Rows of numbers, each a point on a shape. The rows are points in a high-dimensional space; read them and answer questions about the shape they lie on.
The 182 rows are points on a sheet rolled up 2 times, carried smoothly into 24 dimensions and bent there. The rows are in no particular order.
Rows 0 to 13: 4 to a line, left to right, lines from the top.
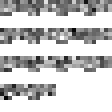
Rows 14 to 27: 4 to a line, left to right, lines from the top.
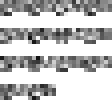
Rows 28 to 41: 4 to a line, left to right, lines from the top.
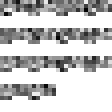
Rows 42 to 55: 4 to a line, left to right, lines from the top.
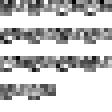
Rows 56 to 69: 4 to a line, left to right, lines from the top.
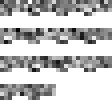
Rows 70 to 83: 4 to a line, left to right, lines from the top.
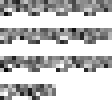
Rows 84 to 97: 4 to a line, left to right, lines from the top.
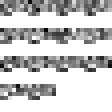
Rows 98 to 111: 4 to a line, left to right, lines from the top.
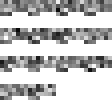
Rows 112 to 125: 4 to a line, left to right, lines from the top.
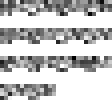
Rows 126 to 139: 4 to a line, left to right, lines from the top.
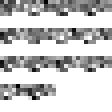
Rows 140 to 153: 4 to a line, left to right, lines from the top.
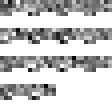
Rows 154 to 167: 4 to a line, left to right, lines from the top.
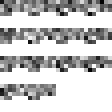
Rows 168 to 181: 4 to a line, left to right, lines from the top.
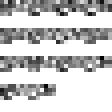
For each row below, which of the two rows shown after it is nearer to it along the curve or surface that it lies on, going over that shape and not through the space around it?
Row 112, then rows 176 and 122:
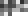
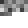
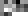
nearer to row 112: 176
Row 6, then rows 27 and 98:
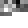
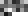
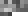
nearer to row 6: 27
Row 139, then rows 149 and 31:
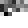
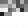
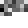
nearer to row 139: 31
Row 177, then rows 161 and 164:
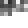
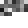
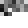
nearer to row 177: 164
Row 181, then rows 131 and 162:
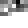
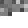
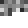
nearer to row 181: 162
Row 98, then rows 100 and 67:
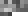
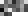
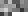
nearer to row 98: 67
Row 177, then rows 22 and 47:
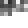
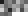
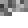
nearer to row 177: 22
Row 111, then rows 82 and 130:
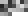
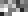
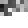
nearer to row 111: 130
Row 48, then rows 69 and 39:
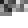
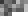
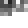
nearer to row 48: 39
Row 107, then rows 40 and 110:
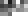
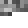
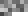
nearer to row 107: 110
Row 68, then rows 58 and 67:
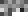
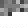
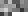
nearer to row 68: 67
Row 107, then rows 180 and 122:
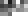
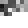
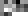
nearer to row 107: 180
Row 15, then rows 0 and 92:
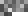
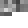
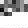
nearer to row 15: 0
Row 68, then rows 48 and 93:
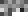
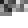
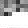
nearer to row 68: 48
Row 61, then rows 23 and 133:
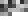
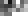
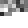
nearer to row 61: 23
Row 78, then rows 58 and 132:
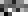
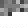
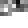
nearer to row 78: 132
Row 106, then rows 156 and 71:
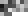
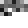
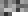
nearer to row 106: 156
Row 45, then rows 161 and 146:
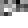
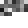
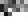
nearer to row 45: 161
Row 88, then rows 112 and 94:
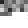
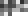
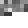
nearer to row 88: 112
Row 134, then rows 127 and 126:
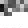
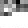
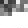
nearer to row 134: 126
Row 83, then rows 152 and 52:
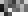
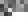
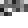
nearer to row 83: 52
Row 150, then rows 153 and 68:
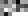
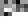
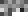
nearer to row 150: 153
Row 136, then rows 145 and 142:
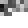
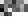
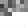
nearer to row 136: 145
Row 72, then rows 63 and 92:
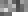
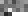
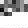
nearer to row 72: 63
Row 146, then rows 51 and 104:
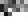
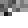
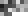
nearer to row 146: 104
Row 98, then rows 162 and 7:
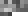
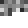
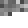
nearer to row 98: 162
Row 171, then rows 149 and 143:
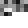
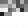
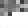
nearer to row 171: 149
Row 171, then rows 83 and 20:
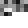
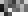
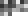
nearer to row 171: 83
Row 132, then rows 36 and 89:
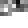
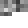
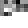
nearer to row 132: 89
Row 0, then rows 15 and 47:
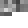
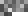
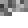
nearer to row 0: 15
